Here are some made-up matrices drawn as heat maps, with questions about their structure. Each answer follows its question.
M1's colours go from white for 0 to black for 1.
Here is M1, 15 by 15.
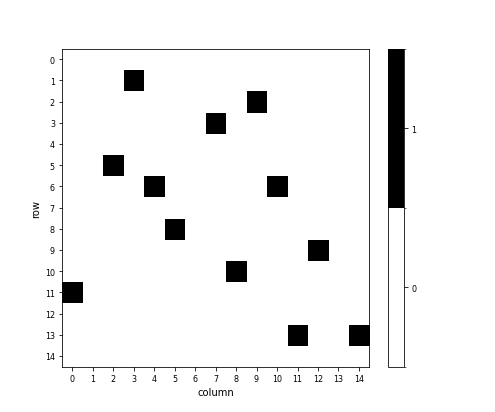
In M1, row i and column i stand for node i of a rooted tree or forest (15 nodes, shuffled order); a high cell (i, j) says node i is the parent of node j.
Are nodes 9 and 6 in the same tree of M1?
yes
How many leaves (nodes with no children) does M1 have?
5
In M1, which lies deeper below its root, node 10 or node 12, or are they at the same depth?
node 12
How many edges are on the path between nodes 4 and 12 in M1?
7
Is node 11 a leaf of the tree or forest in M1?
no
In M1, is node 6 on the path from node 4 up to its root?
yes
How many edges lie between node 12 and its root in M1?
6
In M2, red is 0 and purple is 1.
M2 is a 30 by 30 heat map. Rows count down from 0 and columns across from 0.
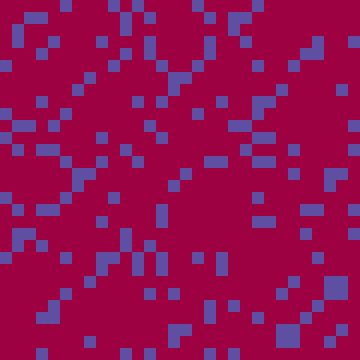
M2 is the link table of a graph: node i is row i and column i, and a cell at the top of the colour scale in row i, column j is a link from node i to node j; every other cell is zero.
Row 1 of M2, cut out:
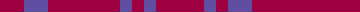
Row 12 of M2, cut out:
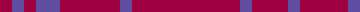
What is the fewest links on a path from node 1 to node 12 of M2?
1
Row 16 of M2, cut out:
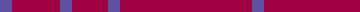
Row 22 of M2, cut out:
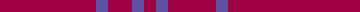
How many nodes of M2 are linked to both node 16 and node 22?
0
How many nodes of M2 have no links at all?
0
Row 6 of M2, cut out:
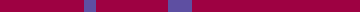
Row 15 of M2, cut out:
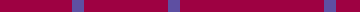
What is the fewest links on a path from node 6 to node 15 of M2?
1
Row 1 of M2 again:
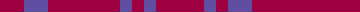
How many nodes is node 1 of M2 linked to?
7
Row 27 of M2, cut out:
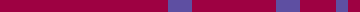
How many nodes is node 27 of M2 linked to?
5
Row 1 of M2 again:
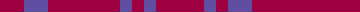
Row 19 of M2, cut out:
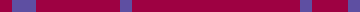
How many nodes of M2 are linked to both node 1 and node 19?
2
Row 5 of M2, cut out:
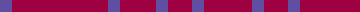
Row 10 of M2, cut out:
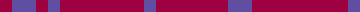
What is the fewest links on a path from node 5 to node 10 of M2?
3
